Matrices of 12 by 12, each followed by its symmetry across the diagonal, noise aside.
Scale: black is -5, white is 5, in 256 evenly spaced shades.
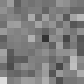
neither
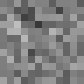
antisymmetric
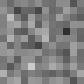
antisymmetric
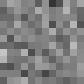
antisymmetric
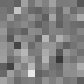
neither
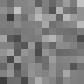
antisymmetric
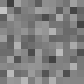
antisymmetric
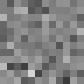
neither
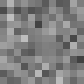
antisymmetric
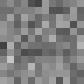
neither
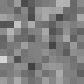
neither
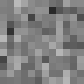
neither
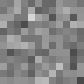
neither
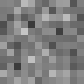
antisymmetric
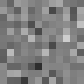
antisymmetric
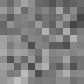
antisymmetric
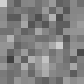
neither
